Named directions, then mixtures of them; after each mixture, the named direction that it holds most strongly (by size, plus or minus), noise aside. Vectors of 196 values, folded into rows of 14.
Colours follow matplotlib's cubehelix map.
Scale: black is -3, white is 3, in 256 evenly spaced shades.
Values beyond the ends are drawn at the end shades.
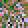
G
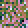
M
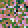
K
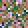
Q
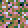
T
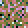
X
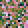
T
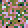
T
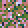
Q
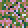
Q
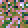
T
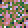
X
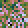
G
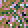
G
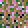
X
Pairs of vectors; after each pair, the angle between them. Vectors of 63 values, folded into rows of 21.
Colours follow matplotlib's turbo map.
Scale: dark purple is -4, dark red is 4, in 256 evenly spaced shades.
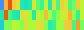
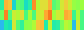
partly aligned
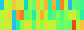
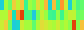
nearly parallel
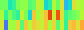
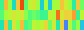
orthogonal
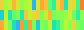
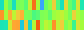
nearly opposite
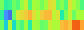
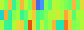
orthogonal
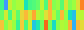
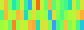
orthogonal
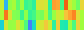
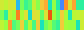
orthogonal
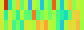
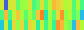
partly opposed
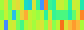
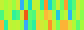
partly aligned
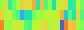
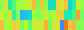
nearly parallel
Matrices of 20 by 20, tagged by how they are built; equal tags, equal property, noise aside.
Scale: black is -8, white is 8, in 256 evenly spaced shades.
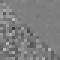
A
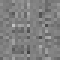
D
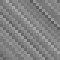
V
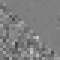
A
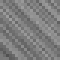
V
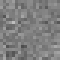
D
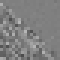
A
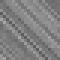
V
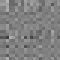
D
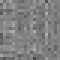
D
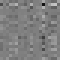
D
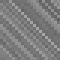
V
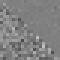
A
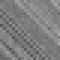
V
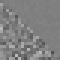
A
